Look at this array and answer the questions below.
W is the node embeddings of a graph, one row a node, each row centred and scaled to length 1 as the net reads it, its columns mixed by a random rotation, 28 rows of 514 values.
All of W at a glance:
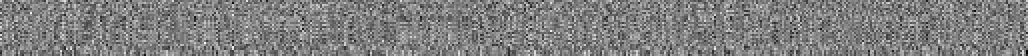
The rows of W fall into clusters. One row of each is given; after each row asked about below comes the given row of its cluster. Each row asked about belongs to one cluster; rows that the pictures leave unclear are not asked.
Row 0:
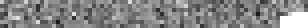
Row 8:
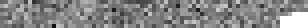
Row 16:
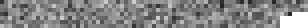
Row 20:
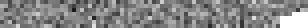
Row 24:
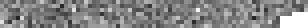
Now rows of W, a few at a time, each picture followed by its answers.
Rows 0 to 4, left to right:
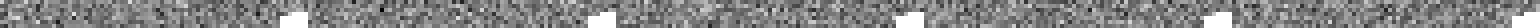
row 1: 20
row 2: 8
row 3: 8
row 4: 16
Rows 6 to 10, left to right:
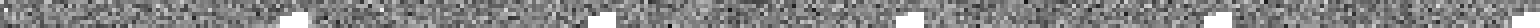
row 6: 0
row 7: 24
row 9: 8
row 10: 8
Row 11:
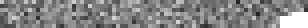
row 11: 0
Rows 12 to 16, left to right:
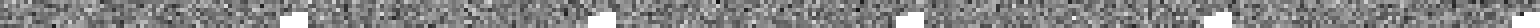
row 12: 8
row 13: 0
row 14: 8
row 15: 20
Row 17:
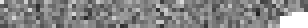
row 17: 0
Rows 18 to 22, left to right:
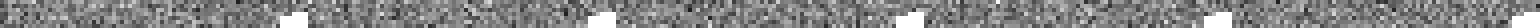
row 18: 16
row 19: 0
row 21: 0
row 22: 20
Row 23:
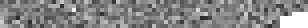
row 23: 24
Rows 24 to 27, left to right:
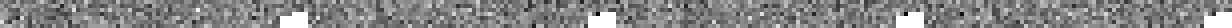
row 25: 16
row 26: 16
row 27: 16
